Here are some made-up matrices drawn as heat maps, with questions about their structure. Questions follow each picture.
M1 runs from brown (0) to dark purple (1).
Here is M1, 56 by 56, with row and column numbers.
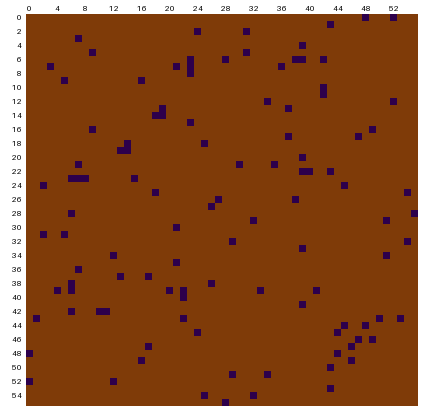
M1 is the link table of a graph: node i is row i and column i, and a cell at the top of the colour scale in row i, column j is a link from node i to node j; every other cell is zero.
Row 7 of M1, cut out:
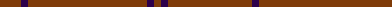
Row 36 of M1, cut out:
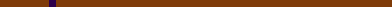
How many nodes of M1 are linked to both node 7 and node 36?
0
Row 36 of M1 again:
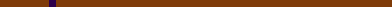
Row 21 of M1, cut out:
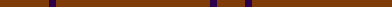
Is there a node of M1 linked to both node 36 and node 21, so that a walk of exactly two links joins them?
yes
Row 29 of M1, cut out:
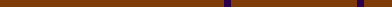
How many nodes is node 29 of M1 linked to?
2
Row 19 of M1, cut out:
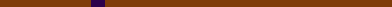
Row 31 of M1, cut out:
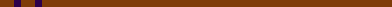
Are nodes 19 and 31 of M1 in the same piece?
yes
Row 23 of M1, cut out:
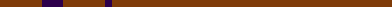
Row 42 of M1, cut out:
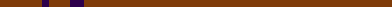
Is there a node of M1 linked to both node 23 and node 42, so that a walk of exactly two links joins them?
yes
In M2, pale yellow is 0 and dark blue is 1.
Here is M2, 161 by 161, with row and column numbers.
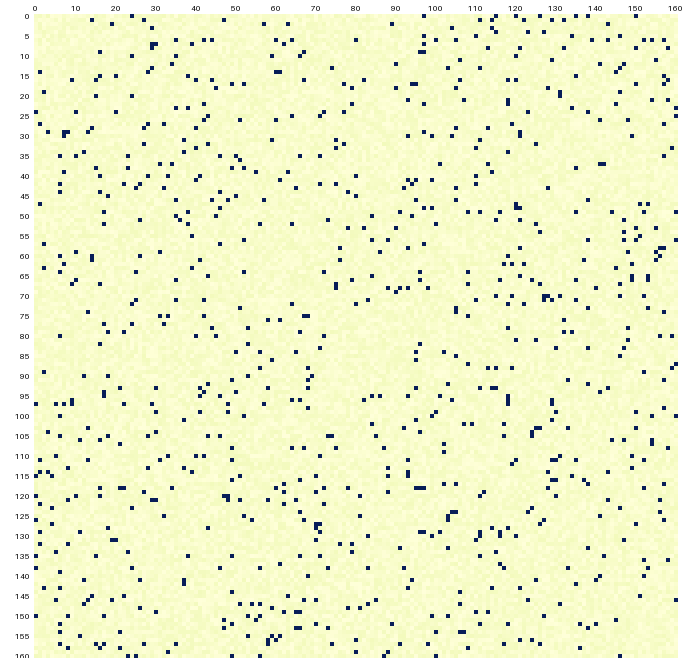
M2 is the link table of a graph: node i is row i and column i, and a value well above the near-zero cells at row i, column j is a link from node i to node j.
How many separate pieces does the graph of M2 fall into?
1
